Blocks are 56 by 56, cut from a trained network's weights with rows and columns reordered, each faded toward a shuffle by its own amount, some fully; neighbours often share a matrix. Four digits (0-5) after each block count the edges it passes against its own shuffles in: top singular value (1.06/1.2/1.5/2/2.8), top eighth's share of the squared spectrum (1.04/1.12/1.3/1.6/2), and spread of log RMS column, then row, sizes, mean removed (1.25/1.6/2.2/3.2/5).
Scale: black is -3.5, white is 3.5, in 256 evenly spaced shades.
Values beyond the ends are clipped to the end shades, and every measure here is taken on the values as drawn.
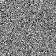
2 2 1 0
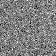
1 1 0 0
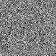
3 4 1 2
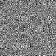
3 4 2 2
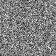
0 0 0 0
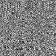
3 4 1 2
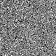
0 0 0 0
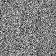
2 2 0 0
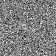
0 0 0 0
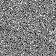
0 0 0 0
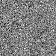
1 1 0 0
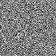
3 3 2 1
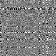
3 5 2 3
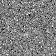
0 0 0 0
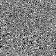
2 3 1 1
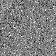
0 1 0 0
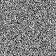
1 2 0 0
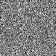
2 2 1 0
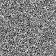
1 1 0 0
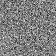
0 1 0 0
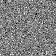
1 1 0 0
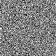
2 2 0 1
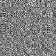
3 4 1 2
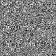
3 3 0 2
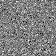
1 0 0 0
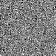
2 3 1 1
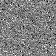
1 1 0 0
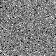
0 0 0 0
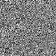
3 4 1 2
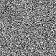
3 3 0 1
